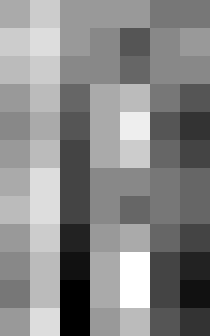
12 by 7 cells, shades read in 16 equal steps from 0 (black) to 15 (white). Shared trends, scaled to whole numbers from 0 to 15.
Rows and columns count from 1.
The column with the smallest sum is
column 3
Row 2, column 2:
13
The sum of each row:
63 64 61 59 55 56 56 55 52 51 48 50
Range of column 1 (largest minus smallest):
5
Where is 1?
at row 10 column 3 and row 11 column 7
